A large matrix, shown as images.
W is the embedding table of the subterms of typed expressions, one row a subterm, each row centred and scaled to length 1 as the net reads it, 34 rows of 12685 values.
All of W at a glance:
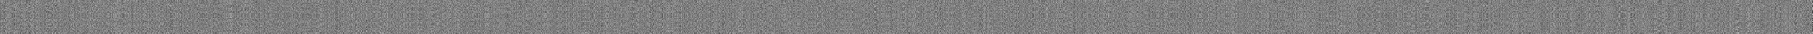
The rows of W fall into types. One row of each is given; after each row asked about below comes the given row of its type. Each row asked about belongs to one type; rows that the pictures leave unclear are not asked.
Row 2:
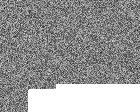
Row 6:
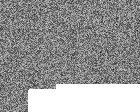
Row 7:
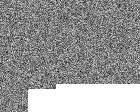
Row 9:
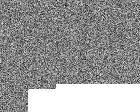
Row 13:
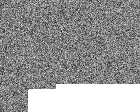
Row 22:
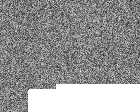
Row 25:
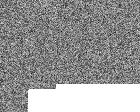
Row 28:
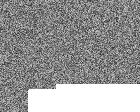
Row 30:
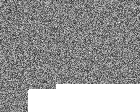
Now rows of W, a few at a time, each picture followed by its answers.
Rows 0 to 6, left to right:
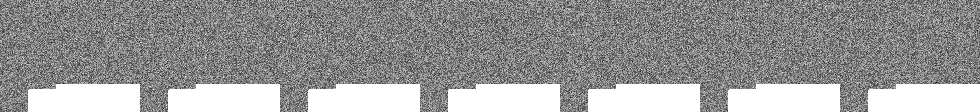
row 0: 13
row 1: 6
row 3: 28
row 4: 7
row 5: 30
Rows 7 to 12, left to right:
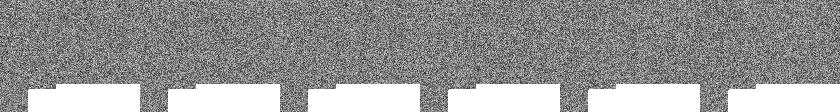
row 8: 28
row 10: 2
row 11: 6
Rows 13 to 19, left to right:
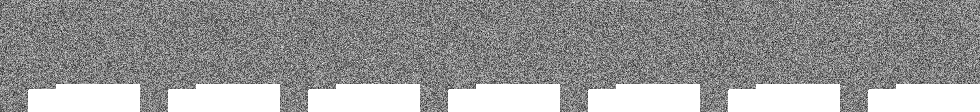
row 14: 28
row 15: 28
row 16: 22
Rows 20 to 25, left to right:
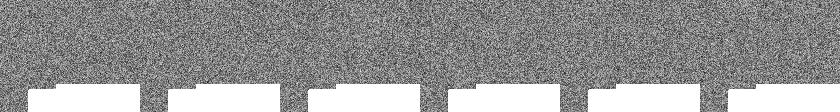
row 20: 2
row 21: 9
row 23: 22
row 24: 2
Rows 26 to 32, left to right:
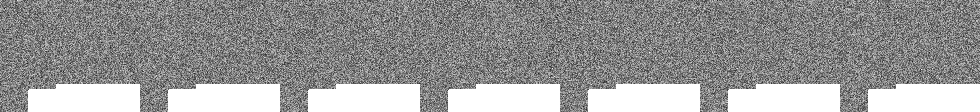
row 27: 2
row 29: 22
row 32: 7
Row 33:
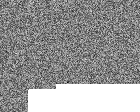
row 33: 13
